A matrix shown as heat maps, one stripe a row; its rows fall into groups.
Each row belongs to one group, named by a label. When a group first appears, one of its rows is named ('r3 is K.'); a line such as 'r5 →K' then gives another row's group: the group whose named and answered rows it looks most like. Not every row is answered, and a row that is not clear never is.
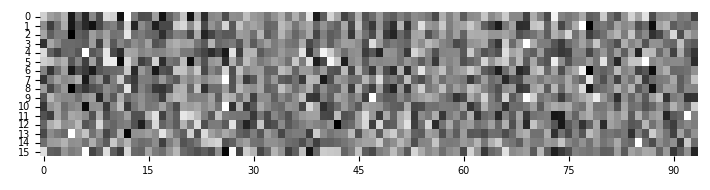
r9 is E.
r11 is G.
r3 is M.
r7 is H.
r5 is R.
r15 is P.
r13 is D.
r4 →P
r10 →H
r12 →G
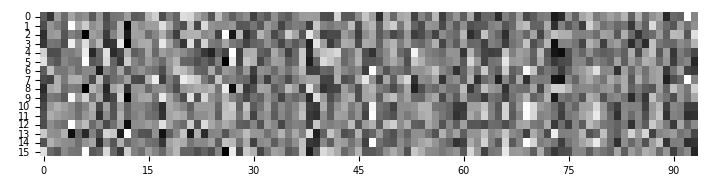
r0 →G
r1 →D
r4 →P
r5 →P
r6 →E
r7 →G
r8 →H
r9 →D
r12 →D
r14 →E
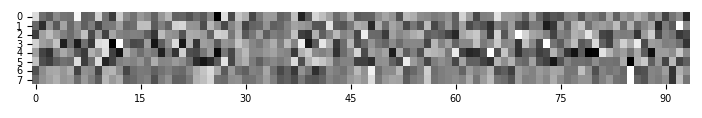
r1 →G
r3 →R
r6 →H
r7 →H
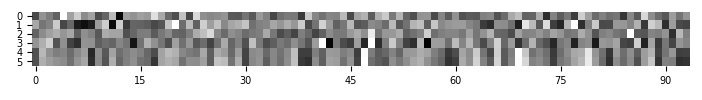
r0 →D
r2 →H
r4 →E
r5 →E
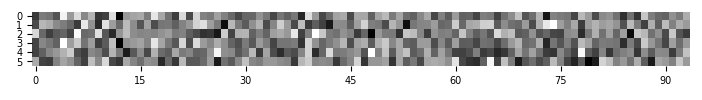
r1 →H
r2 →P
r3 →D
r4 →H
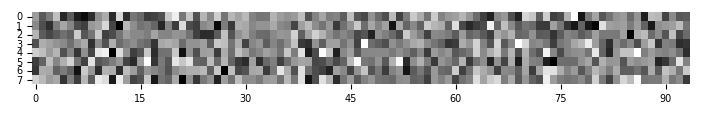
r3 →E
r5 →G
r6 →H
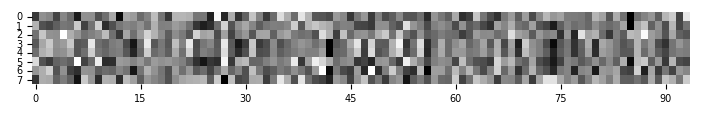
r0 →H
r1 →P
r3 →G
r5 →P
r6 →G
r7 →H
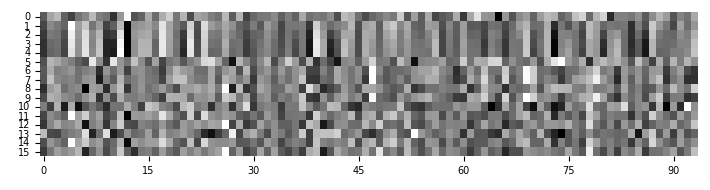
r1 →D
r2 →D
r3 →D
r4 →D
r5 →H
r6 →E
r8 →H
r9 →E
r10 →G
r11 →D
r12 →H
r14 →D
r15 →H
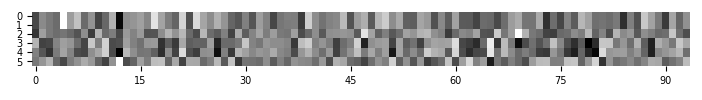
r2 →M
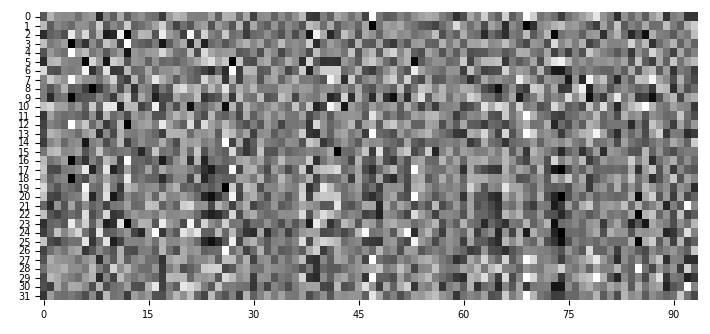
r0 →E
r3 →R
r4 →D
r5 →H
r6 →P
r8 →R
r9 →R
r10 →R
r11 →M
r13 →E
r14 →H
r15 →G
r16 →R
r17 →P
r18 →R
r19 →P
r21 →G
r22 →P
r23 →D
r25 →P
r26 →H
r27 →E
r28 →H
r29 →E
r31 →M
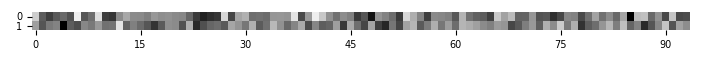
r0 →P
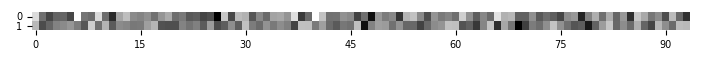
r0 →P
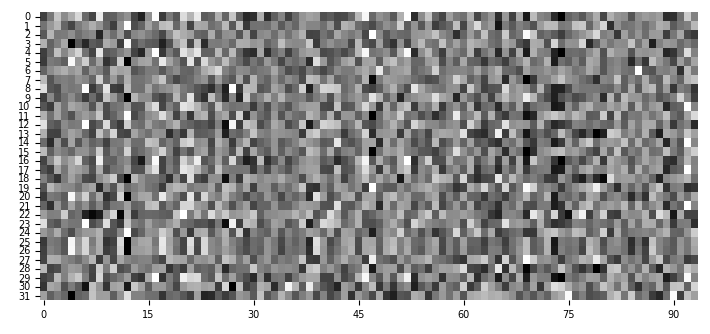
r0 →G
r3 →R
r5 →D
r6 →H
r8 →P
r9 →M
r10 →G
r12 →P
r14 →G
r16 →G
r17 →G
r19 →E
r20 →D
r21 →G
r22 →R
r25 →D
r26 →D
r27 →E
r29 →G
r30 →H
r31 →R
